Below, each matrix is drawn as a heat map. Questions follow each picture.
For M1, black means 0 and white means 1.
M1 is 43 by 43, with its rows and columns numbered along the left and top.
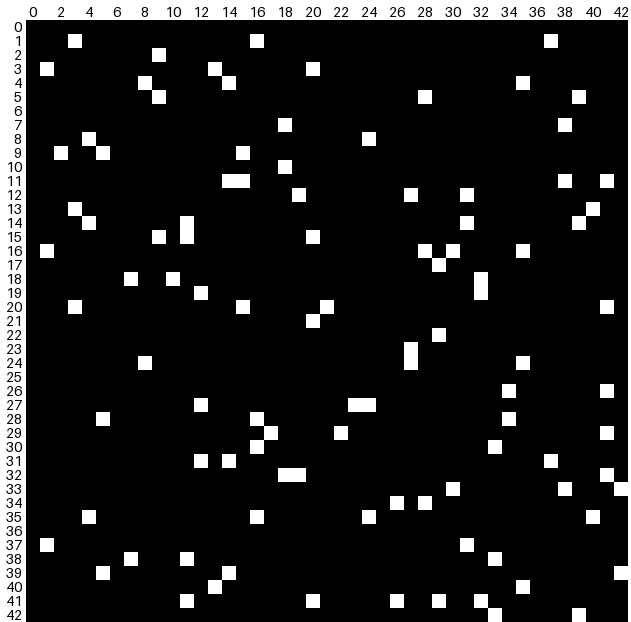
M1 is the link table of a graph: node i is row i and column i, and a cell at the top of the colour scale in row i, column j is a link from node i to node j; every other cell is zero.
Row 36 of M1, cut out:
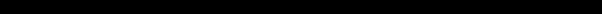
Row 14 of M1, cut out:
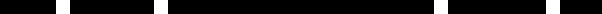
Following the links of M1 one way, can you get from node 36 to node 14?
no
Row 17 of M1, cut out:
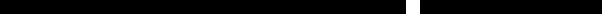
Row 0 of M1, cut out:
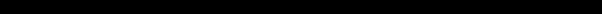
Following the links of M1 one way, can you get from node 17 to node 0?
no
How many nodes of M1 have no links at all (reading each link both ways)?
4
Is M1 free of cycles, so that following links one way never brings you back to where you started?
no
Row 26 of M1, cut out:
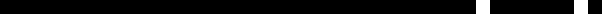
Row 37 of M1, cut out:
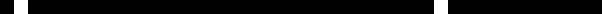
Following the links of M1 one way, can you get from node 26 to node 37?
yes
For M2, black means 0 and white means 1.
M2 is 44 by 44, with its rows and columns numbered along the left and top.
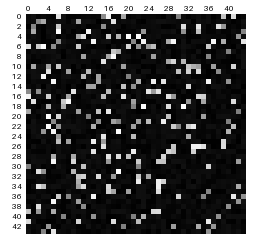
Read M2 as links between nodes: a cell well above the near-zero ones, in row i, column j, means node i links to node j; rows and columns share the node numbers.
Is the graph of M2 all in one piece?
yes
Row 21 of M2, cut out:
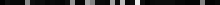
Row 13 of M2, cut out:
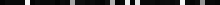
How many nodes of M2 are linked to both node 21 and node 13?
5
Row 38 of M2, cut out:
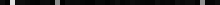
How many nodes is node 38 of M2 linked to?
3
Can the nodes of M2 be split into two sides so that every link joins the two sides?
no
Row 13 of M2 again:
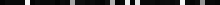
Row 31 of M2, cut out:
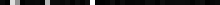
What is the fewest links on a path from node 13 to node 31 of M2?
4
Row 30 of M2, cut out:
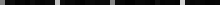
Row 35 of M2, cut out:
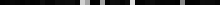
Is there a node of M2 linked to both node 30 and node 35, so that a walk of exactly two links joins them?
yes
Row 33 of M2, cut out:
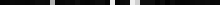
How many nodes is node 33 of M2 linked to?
4
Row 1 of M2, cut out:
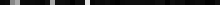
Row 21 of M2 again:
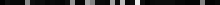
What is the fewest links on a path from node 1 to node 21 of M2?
2
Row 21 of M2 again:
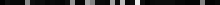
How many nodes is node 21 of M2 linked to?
8
